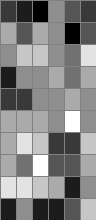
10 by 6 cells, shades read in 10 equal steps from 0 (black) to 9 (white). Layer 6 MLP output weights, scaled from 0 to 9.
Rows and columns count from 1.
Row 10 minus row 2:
-5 2 -5 -4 3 4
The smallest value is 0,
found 2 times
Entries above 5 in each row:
0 2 3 2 1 4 4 3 4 1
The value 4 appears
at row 3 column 5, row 4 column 5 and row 8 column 2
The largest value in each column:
8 8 9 6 9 8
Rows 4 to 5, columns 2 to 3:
5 5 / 2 5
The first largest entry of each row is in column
4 1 6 4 5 5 2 3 1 6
